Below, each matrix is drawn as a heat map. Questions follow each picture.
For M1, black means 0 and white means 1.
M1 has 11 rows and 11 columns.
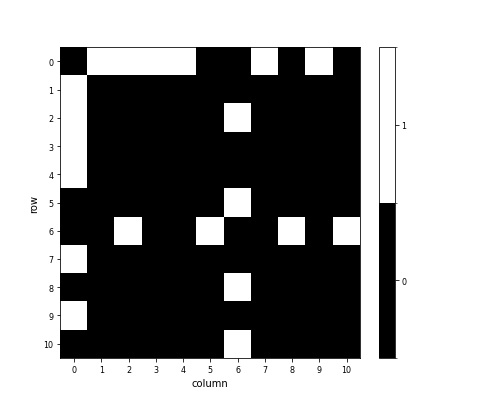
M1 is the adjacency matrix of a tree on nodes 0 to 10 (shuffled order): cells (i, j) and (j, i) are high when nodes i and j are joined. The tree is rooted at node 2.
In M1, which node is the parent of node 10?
6
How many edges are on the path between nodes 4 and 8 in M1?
4
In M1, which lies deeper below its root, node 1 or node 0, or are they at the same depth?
node 1
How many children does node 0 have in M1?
5
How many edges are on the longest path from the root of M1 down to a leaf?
2
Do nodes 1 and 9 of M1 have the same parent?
yes
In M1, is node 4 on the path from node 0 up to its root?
no
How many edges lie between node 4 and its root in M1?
2
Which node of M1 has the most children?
0
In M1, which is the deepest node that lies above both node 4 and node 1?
0
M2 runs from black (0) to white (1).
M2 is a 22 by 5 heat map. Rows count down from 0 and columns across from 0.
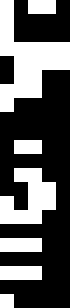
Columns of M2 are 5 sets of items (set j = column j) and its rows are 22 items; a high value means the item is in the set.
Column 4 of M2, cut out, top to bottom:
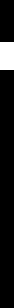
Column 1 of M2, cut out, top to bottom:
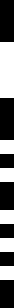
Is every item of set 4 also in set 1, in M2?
yes
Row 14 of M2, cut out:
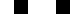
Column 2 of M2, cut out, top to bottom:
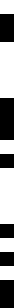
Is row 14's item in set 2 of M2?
yes
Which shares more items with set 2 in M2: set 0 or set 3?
set 0
